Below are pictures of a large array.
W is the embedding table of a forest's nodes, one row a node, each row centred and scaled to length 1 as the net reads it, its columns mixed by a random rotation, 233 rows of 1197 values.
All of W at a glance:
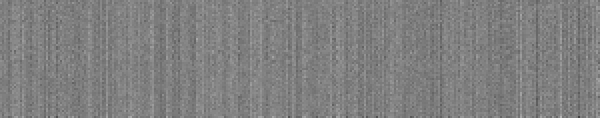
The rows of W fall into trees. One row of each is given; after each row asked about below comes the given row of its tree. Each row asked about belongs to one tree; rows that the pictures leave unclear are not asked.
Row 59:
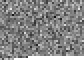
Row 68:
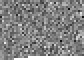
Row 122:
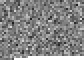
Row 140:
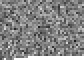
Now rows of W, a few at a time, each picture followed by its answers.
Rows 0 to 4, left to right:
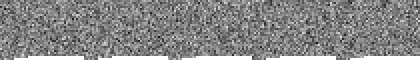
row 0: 140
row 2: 59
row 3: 122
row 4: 122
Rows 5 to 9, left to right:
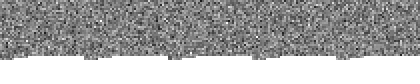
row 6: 122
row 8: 59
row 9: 59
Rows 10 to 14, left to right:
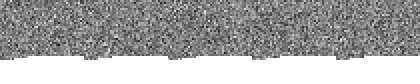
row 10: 122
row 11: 140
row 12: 59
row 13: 59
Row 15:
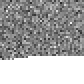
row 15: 59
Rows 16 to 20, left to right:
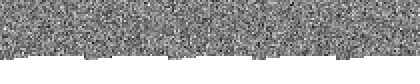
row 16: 140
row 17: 59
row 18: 59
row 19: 140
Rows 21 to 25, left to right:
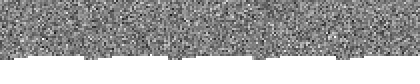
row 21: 122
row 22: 59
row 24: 68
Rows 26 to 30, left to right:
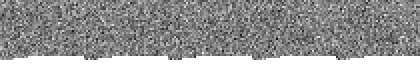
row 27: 140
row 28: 140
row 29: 59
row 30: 59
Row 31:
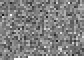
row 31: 68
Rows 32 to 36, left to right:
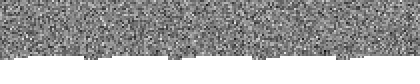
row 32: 59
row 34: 140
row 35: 140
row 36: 122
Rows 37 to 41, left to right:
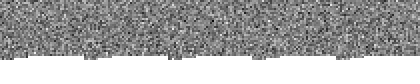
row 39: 140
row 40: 122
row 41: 59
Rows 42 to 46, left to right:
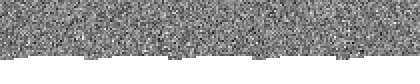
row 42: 68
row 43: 68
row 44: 140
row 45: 68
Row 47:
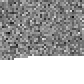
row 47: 122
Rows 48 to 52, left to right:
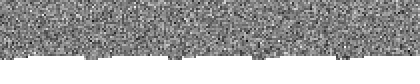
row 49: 59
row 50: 140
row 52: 140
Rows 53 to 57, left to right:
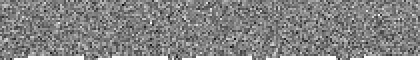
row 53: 140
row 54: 140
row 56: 140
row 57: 140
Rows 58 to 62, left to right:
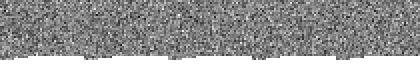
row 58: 59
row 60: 68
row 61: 140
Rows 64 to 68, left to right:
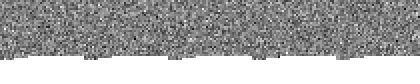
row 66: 122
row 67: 140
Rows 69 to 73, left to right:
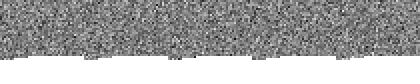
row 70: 122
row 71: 140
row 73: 59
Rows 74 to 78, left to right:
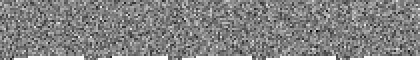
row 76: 140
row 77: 140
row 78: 140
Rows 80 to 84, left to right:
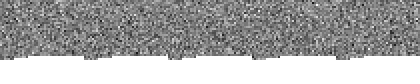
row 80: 140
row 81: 140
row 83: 59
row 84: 122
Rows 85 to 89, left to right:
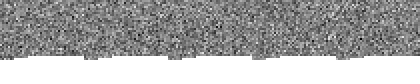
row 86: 140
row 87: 140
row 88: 68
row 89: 59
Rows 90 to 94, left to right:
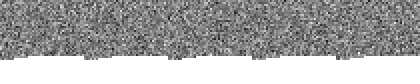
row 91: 59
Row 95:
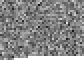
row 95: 140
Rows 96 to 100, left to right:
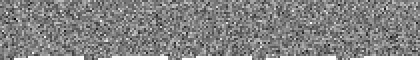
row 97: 122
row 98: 140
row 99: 140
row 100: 59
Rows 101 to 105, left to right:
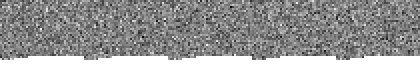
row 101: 59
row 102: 122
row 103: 59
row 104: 140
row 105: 140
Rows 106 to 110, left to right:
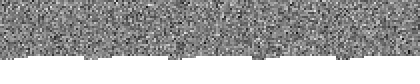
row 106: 59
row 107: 59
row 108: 122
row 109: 140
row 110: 140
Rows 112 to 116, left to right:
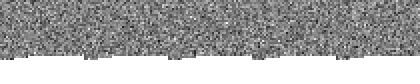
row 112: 140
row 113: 140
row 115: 140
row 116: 140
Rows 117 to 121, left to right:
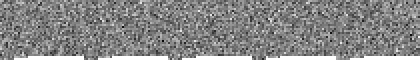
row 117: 140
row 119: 140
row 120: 140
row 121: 68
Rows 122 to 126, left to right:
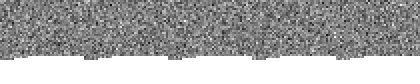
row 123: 122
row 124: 122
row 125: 68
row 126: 59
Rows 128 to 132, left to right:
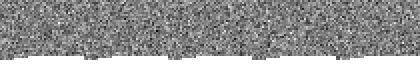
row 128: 140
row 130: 140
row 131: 122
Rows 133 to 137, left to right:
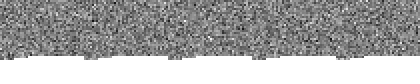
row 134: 59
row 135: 122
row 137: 59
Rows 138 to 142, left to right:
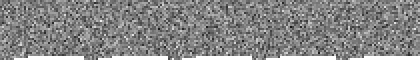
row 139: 122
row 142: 140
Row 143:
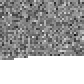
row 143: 68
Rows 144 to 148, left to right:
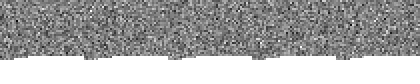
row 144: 140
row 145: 59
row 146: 122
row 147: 140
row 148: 122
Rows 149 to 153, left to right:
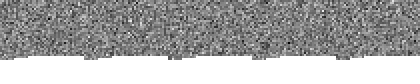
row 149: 122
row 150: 59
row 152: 122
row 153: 140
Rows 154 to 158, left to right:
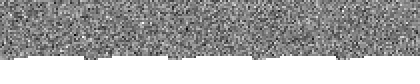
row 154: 68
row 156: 59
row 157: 59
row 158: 59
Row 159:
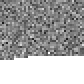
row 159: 140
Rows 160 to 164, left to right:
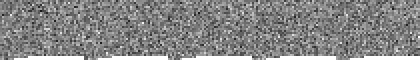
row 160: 68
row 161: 140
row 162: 140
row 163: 59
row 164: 68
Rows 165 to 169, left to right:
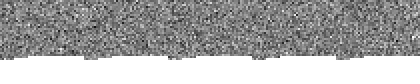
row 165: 140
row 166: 59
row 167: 59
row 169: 68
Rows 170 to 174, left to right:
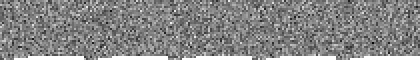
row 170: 140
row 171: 59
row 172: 59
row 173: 59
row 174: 122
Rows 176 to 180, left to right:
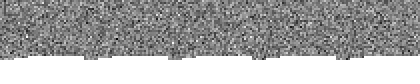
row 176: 59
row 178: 68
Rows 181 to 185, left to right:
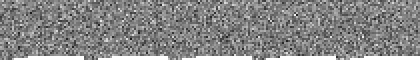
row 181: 140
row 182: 122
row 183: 59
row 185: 59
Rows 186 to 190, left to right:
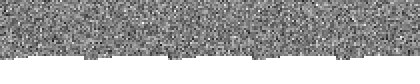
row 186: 59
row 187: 140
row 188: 59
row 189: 59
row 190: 140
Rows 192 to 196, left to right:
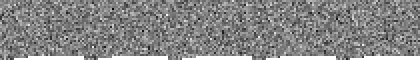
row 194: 122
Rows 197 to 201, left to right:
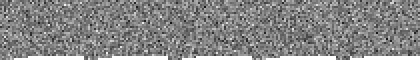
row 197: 59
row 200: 59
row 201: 140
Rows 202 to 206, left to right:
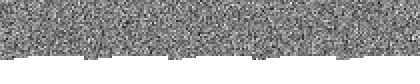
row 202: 122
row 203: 140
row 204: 59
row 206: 68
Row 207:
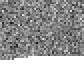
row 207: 122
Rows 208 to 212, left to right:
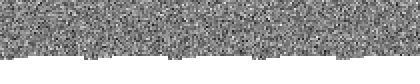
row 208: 140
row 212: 59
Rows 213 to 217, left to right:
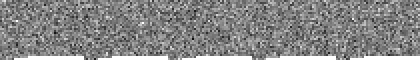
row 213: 122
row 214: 140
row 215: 59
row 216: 140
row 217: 140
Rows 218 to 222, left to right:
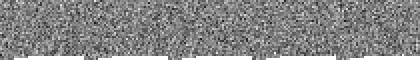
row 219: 122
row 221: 140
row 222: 59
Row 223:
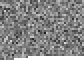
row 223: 140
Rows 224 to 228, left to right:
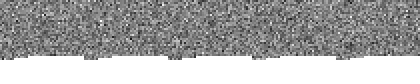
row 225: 122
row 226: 140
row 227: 59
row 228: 122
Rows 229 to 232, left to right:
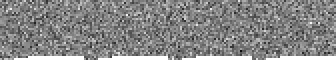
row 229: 59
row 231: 140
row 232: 140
